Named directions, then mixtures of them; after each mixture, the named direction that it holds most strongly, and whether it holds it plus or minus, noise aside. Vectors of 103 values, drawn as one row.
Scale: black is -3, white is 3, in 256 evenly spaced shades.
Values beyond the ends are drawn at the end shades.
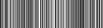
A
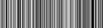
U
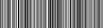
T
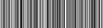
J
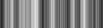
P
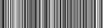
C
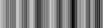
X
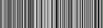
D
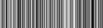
U, plus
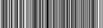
T, minus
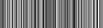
D, minus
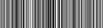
D, minus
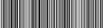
T, minus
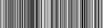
D, plus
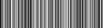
T, plus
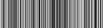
A, minus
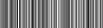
T, minus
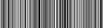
A, minus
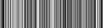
C, plus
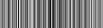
T, plus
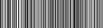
T, plus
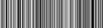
U, plus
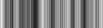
P, minus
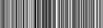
D, minus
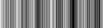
X, plus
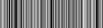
C, minus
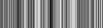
X, minus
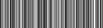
J, minus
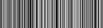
D, plus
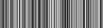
T, minus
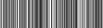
T, minus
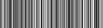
D, plus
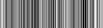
P, minus
